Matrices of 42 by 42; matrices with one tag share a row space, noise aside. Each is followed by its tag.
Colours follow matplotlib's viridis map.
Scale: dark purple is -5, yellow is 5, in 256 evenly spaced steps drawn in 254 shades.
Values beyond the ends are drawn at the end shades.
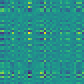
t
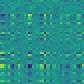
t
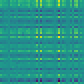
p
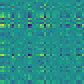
t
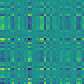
t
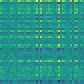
p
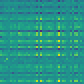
p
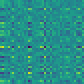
t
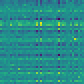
p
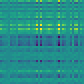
p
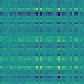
p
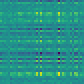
p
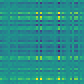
p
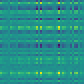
p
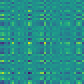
t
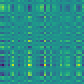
t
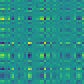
t
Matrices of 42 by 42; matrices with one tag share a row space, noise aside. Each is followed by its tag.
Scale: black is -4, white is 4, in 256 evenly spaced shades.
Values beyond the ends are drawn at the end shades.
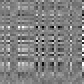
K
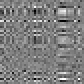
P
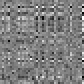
K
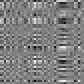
P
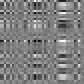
P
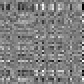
K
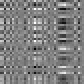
P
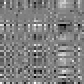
P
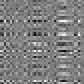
P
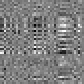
P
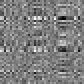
P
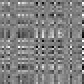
K
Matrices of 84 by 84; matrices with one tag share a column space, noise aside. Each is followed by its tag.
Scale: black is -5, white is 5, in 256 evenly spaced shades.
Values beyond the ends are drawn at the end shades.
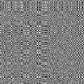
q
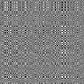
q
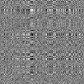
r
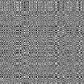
q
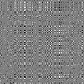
q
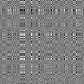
r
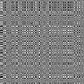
q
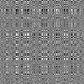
r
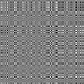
q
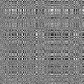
r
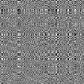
r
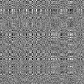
r
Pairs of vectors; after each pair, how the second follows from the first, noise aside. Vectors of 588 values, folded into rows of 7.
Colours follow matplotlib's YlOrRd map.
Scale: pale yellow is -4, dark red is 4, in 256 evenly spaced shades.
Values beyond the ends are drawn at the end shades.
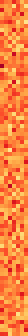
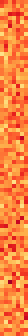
shuffled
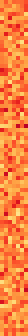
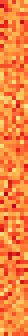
shuffled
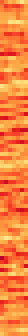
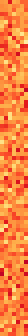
shuffled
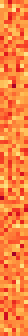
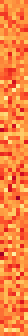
shuffled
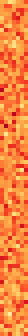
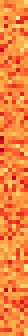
shuffled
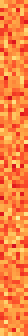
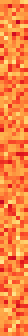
shuffled
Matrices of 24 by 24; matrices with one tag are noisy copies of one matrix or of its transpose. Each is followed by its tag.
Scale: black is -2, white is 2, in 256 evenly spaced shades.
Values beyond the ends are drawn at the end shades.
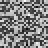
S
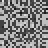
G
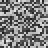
S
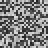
S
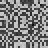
G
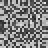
G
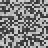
S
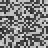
S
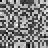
G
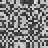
G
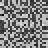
G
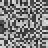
G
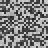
S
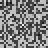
S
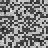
S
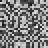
G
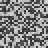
S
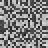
G
